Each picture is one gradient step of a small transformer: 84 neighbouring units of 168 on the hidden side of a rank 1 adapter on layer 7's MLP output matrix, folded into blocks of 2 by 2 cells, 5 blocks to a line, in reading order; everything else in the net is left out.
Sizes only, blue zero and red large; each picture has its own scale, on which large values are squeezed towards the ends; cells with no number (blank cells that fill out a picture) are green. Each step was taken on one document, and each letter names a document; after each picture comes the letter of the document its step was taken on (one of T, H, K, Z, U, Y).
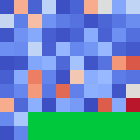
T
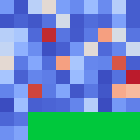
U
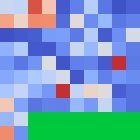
T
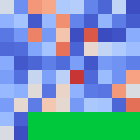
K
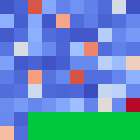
K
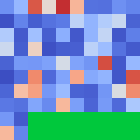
K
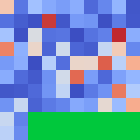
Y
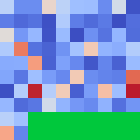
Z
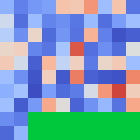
Z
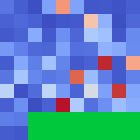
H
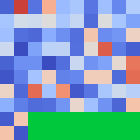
T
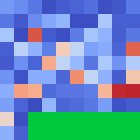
Z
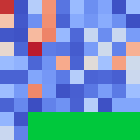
Y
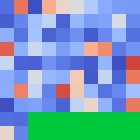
T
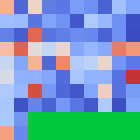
Y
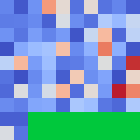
H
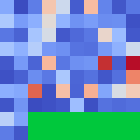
K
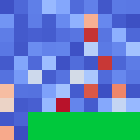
H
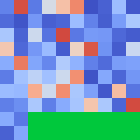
T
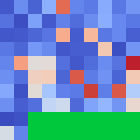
H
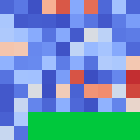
Z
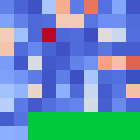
U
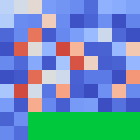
Y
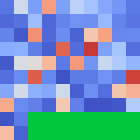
K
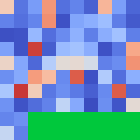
Y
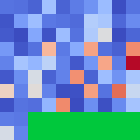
H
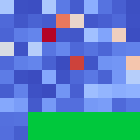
U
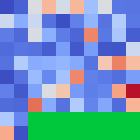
Z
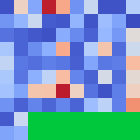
T
